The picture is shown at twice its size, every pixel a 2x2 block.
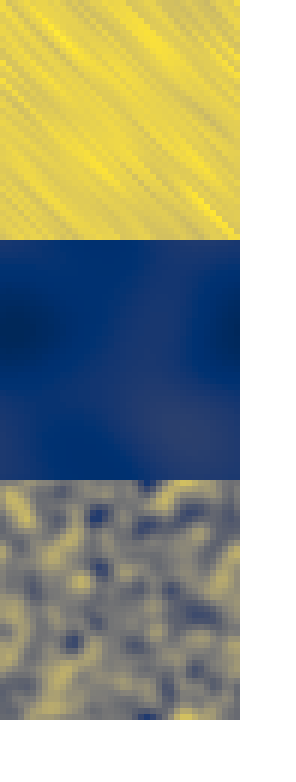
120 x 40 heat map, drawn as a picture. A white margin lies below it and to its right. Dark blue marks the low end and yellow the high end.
It is made of 3 by 1 panels. Panel 1,1: very high, slanting down to the right, faint in contrast. Panel 2,1: very low, smooth, faint in contrast. Panel 3,1: middling, blotchy, strong in contrast.
